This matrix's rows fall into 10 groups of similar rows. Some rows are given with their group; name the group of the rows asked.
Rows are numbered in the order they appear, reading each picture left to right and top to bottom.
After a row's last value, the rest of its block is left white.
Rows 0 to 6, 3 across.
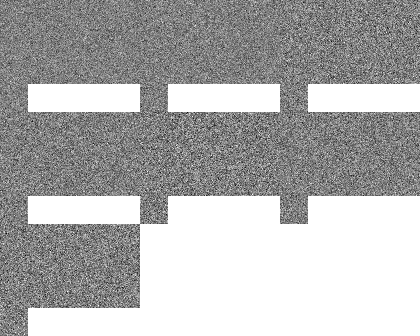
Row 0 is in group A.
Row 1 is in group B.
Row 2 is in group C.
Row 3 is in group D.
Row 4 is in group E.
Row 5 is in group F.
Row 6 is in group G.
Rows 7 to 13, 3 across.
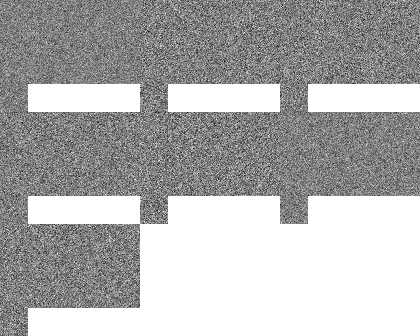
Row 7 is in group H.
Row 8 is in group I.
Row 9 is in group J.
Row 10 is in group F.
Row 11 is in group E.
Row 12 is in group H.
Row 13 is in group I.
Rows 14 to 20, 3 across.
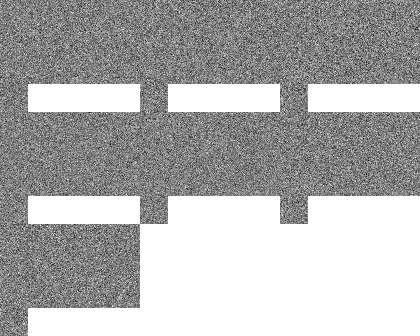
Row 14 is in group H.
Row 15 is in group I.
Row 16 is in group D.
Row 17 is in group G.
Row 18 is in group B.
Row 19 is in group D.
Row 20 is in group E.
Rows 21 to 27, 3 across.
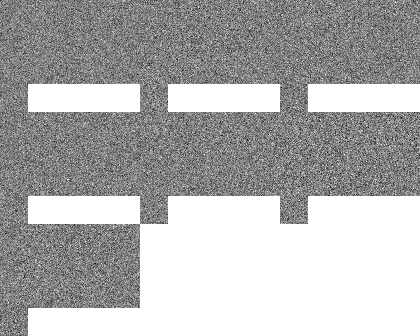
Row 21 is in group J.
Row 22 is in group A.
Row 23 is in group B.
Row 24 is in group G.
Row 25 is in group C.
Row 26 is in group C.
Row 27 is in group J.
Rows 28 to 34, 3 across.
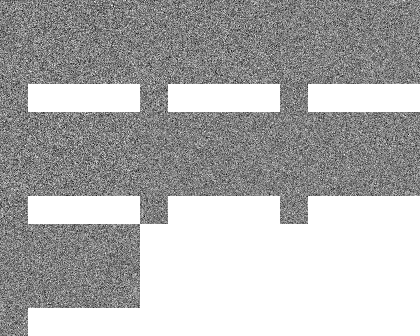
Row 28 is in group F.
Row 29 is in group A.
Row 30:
J
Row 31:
D
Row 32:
D
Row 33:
C
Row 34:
G
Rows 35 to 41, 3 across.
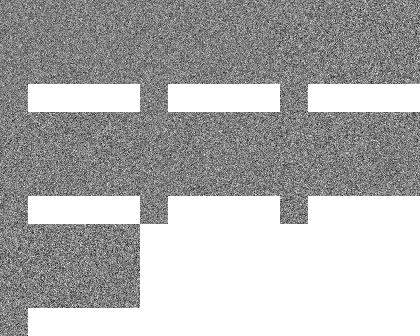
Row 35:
C
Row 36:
C
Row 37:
C
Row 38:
I
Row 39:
C
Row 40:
B
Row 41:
C
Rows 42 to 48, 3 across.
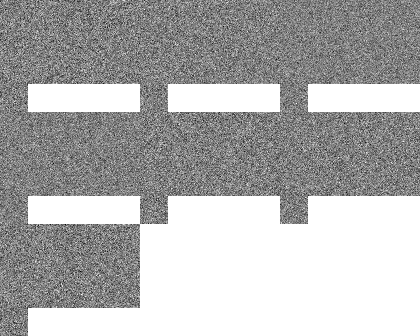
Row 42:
J
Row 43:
D
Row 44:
H
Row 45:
H
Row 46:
I
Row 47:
H
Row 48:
J
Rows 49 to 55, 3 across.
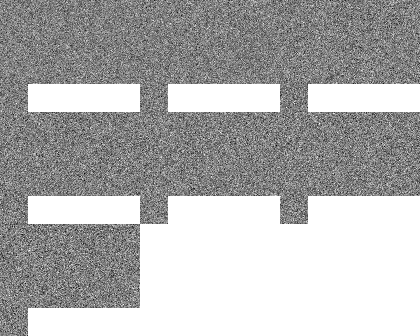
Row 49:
H
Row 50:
B
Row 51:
J
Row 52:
I
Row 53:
C
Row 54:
I
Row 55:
F
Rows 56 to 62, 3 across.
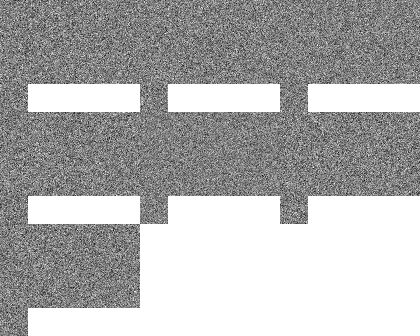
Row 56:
E
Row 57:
D
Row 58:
H
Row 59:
J
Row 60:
G
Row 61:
I
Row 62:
F
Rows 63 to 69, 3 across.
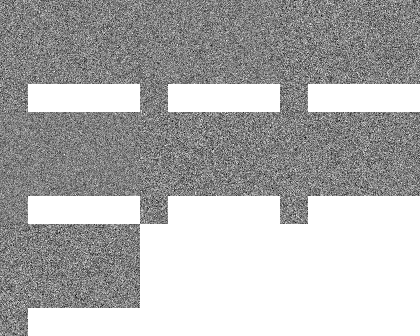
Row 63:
I
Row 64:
H
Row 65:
B
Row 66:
C
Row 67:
D
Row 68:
A
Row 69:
A
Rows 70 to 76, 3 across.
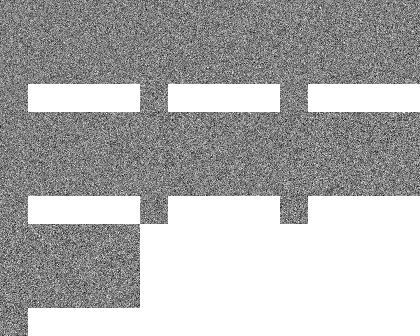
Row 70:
C
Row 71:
G
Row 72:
C
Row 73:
G
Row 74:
E
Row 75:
J
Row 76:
I
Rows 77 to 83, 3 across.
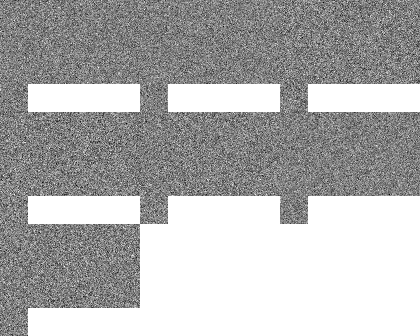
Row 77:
E
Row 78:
D
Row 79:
I
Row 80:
A
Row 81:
G
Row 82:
E
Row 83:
C
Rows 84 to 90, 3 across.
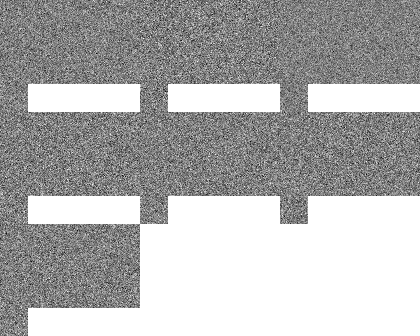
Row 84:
G
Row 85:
E
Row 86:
H
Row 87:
G
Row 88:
G
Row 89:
D
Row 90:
G
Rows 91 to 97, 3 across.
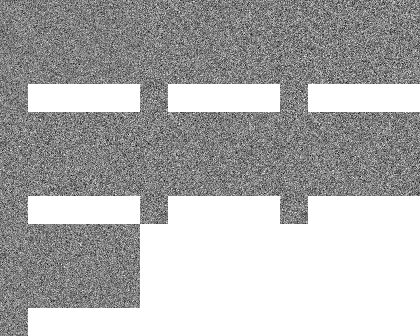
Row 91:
F
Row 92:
I
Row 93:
G
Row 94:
C
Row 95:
I
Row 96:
I
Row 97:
C
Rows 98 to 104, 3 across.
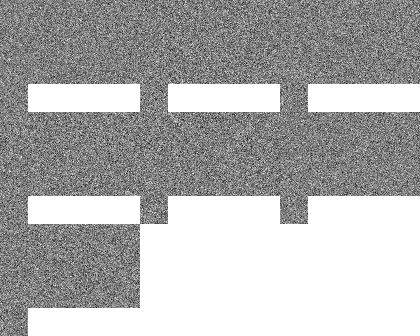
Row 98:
C
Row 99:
G
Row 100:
D
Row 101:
C
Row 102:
I
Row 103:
A
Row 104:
D
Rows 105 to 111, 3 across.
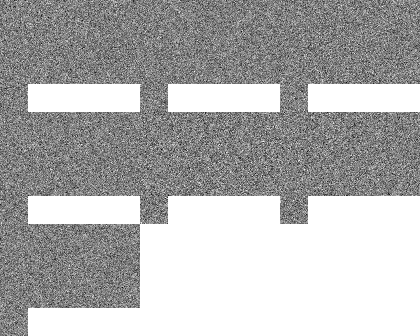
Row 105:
B
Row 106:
I
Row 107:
G
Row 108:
H
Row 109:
H
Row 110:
E
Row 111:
G
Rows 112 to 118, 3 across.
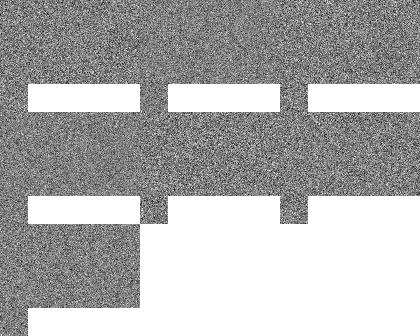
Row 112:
G
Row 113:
H
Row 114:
B
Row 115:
B
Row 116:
D
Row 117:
I
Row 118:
H
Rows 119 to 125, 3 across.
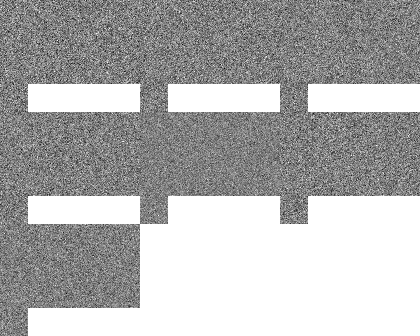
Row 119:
I
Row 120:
I
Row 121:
J
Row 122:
H
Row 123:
G
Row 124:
E
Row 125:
D
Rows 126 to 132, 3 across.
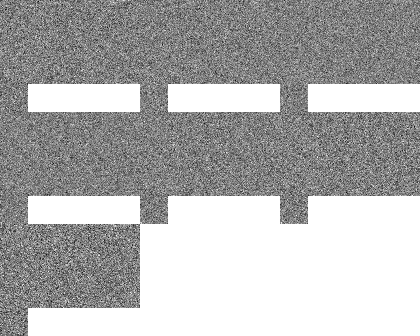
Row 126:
J
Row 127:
A
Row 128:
D
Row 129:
H
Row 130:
H
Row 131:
H
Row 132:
B
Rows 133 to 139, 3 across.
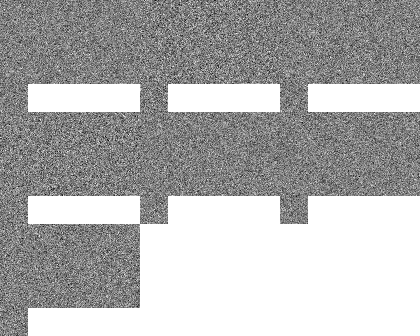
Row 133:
H
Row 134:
E
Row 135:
H
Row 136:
C
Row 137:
G
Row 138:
F
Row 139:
I
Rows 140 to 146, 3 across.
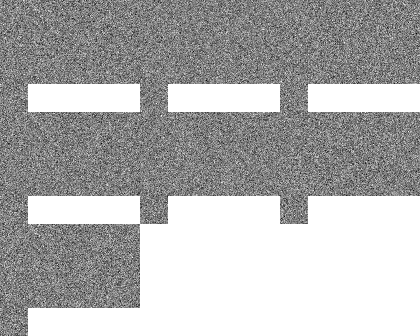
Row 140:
I
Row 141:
H
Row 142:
C
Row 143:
I
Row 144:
J
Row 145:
D
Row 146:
I
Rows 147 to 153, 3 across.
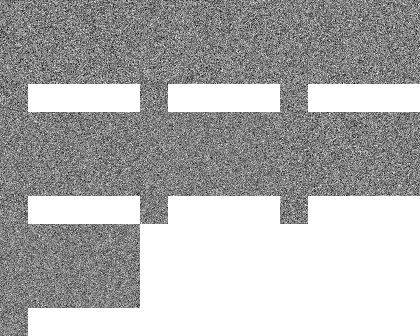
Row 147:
F
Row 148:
J
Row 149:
C
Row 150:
I
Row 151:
H
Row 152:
E
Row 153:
I
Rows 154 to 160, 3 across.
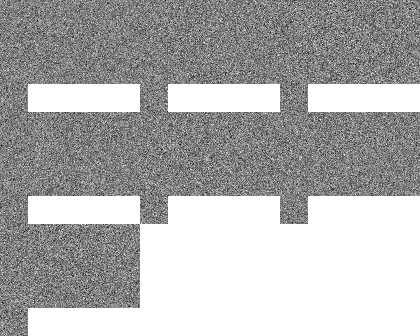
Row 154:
D
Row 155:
C
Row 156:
F
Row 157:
J
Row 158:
H
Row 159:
C
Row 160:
D
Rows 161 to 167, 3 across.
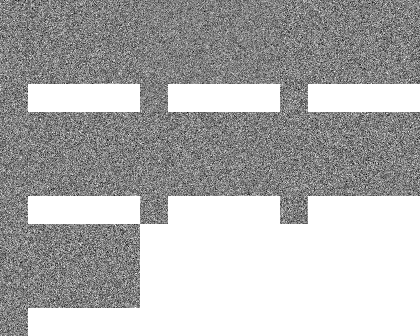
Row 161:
E
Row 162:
H
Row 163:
I
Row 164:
C
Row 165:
E
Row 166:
D
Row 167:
C
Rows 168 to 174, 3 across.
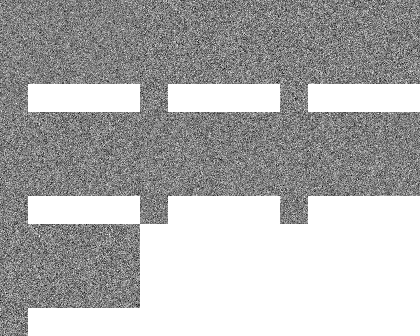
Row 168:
H
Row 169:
I
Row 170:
G
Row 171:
I
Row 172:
J
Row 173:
E
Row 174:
I
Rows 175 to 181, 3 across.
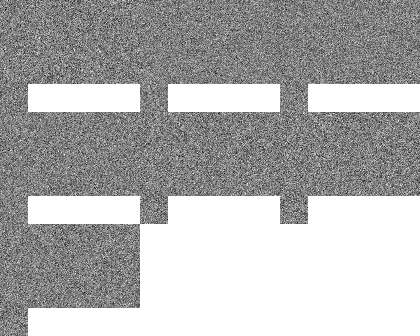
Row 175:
J
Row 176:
A
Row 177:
G
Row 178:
C
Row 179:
I
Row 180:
I
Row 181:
I
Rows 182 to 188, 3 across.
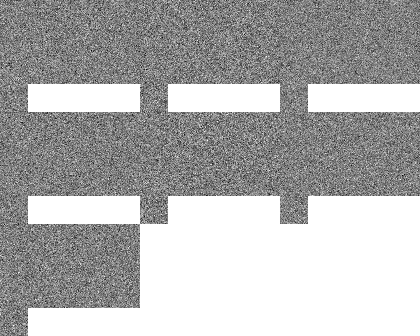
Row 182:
A
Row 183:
I
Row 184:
A
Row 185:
F
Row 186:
D
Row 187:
G
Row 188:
E
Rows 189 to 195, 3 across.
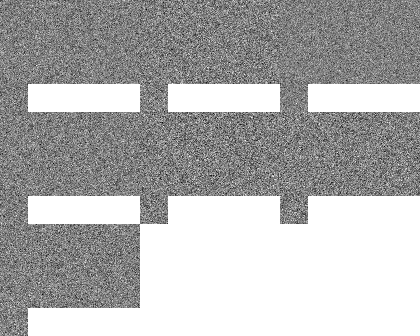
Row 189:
J
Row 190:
G
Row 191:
H
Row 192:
H
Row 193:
F
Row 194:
I
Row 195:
A
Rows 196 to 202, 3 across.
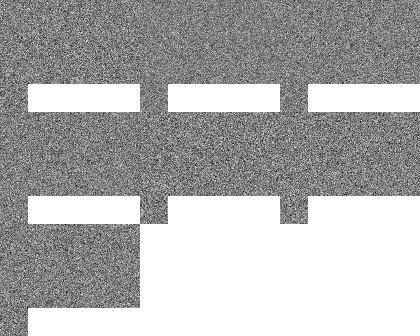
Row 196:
H
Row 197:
H
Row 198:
H
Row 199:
A
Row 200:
D
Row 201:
A
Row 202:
J
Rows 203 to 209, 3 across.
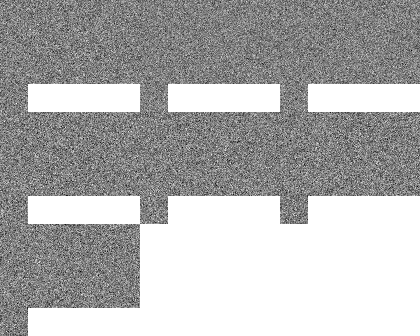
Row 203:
H
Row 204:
G
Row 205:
G
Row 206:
D
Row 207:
A
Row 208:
J
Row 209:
J
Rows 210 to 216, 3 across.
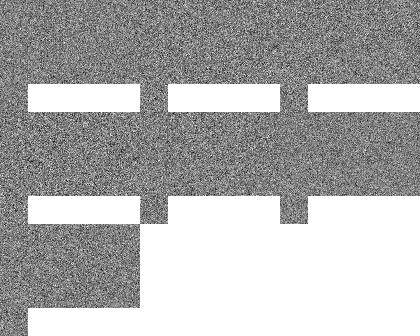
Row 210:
C
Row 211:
G
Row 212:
A
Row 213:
G
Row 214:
E
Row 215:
A
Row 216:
D
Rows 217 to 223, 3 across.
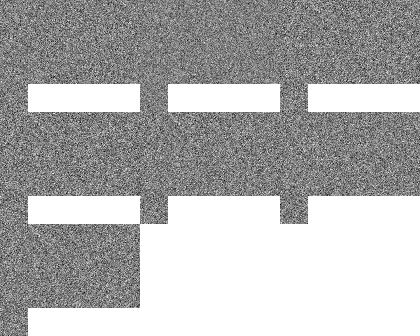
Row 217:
C
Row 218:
C
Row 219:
I
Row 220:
I
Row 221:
I
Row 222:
H
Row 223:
I
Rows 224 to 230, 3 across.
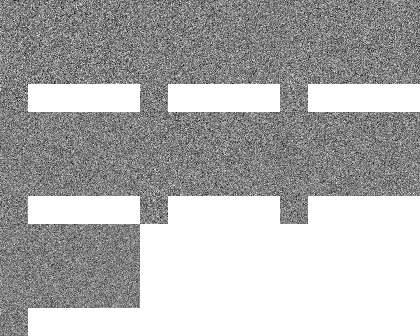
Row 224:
E
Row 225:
E
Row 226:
A
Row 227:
D
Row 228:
A
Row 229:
F
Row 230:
E
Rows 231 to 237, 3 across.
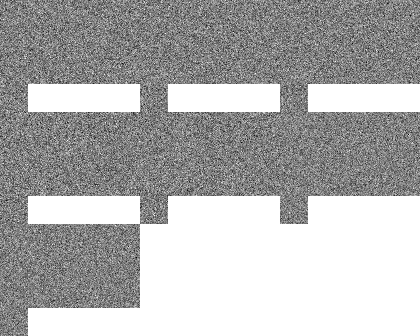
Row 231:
G
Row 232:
D
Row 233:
D
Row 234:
B
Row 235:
J
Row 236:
C
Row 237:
C
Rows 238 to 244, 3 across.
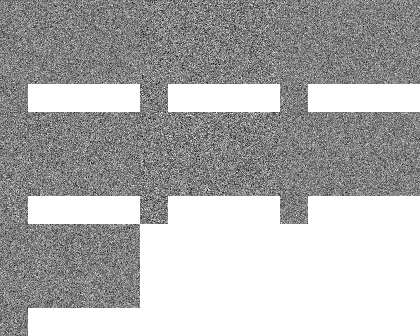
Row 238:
F
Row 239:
F
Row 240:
D
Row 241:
A
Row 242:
B
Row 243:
H
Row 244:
J
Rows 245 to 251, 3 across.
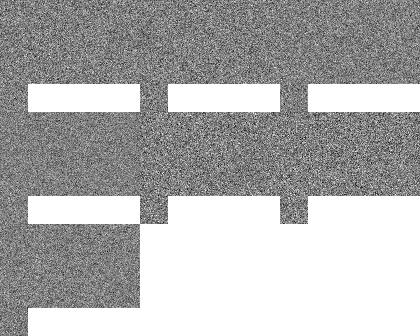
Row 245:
G
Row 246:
F
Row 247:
D
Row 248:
A
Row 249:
B
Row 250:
A
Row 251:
J
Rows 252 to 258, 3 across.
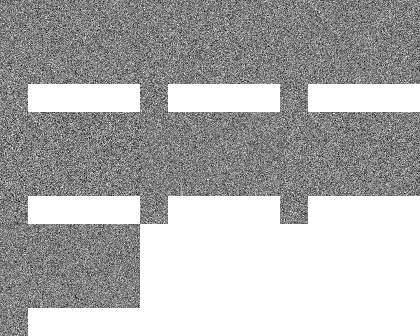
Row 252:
A
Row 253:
H
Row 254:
I
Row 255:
I
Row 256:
G
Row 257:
I
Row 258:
A
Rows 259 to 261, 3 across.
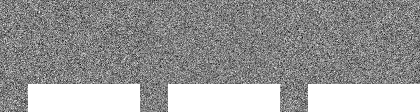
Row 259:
I
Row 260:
F
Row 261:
I
